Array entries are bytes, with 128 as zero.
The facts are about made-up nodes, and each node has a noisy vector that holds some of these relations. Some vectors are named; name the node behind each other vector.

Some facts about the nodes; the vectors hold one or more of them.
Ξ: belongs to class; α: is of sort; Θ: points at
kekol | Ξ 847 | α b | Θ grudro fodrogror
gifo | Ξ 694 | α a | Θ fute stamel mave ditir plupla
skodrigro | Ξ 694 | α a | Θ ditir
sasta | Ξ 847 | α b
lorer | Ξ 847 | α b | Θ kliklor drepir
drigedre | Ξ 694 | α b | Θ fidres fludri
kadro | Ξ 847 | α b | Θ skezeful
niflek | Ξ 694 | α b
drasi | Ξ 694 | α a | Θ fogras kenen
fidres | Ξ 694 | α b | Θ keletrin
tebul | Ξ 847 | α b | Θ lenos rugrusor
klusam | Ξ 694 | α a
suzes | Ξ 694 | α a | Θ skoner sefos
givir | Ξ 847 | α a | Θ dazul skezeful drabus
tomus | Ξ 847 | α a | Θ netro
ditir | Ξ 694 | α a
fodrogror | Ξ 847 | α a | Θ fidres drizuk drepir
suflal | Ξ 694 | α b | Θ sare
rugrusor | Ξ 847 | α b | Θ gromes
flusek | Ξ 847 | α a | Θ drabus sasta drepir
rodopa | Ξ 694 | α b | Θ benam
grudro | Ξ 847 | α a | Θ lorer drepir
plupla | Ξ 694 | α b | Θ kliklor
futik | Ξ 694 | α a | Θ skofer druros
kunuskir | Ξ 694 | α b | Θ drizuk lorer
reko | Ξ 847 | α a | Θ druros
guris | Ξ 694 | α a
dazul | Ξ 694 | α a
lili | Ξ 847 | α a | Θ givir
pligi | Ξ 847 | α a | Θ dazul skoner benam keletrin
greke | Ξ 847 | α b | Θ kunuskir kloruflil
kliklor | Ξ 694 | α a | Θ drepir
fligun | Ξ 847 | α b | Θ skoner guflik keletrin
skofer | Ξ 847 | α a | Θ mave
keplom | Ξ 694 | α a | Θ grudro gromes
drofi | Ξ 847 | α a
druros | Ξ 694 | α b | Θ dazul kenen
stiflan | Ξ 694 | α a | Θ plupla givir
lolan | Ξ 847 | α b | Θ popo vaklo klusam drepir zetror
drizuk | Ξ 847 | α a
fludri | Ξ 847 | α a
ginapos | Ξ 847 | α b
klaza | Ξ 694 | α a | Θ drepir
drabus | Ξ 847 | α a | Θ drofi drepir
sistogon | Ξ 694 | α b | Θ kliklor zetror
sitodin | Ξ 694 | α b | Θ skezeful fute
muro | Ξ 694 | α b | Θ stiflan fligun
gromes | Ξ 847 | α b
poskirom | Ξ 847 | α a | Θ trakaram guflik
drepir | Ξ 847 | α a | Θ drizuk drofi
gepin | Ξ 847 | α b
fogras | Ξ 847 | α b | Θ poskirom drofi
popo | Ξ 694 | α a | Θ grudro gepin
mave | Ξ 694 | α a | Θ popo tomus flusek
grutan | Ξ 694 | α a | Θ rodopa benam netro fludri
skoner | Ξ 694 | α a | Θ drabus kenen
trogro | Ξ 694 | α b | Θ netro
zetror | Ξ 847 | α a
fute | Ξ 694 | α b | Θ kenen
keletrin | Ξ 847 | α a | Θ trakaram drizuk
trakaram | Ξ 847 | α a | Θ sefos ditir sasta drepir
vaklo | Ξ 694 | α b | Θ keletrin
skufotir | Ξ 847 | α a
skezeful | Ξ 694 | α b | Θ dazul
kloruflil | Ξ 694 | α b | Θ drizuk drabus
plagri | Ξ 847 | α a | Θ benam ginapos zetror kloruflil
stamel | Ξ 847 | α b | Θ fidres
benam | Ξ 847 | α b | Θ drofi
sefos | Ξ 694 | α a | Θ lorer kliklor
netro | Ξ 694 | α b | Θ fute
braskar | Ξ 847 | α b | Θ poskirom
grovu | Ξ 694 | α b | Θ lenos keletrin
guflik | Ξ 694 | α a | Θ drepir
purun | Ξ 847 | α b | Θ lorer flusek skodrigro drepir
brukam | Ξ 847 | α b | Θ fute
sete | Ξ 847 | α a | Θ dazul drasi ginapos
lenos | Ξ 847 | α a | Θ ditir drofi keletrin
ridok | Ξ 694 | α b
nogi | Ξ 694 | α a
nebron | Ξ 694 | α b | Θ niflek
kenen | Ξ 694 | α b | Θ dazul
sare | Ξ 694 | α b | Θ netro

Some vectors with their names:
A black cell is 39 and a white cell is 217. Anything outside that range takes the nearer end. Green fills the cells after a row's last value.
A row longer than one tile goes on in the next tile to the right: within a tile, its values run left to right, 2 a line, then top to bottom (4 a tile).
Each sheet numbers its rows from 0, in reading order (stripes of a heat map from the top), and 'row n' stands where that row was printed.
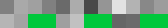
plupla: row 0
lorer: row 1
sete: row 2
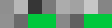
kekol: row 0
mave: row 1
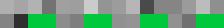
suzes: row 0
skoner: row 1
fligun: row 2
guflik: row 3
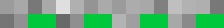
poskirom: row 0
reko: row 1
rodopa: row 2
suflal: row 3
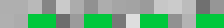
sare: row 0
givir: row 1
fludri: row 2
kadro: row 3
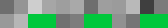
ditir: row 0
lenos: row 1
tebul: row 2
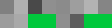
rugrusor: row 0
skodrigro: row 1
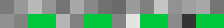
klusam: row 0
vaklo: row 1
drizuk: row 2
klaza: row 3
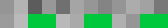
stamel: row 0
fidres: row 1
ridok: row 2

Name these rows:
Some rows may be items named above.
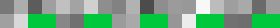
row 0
gepin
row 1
drasi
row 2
rugrusor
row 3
dazul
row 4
trakaram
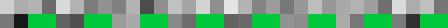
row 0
gifo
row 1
pligi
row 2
rugrusor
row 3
drasi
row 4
sete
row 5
kliklor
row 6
nebron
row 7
grutan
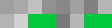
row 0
skezeful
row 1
keletrin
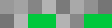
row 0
drabus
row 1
kloruflil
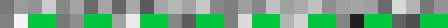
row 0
drofi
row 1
grudro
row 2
sasta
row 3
stiflan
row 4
zetror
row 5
skezeful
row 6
keplom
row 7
pligi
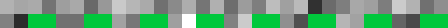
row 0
suzes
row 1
trakaram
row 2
sitodin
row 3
ginapos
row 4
drepir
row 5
lolan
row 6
plupla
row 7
plagri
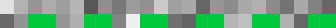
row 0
reko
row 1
fogras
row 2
drofi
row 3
fodrogror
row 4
niflek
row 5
kunuskir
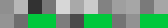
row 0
kekol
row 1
futik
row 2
poskirom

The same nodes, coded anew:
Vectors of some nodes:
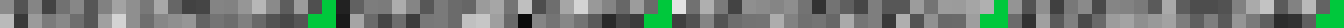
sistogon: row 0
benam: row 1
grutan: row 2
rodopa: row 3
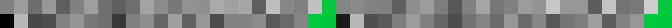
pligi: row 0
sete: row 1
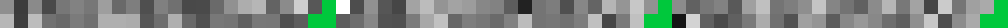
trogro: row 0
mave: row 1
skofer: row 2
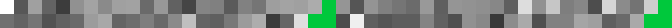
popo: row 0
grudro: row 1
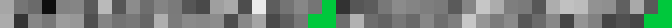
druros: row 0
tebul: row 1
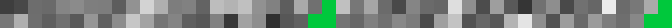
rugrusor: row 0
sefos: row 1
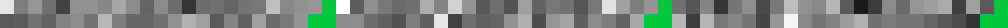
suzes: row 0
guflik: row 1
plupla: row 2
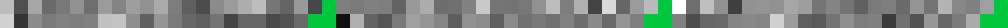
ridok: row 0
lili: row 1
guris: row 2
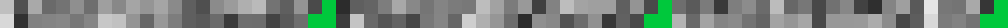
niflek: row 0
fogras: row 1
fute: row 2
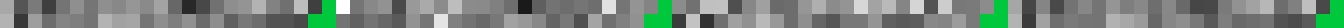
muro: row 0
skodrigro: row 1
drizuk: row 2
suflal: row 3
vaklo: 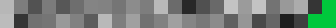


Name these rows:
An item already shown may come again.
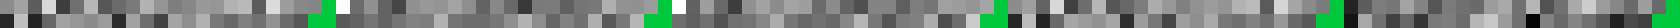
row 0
keletrin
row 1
futik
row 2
keplom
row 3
keletrin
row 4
benam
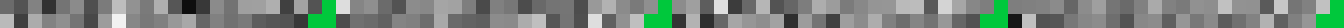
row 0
plupla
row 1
drasi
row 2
keletrin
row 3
reko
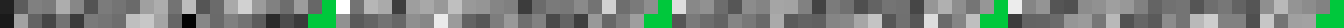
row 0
benam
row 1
ditir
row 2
drasi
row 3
skoner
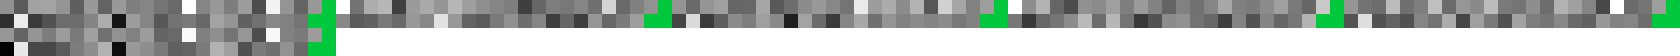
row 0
drepir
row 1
ditir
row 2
fodrogror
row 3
dazul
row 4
trakaram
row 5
drabus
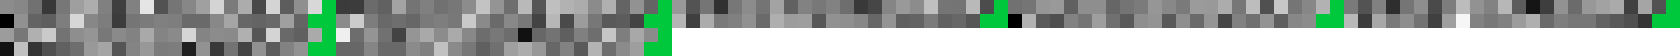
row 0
givir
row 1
purun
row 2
sitodin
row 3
plagri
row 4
plupla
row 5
drofi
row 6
gifo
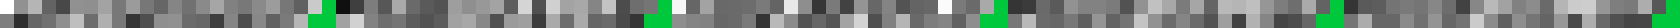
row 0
dazul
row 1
lorer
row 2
kliklor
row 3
kekol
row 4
stamel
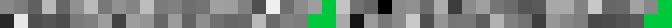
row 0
poskirom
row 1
skezeful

